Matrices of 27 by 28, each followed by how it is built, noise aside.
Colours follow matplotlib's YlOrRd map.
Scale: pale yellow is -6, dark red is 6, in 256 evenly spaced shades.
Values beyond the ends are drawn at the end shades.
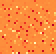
sparse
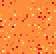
sparse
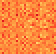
low rank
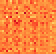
low rank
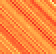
Toeplitz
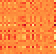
low rank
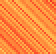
Toeplitz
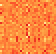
low rank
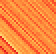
Toeplitz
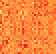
low rank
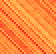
Toeplitz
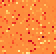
sparse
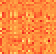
low rank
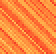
Toeplitz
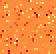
sparse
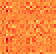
low rank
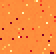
sparse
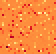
sparse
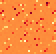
sparse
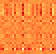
low rank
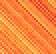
Toeplitz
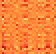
low rank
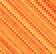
Toeplitz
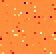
sparse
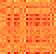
low rank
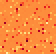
sparse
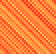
Toeplitz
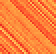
Toeplitz
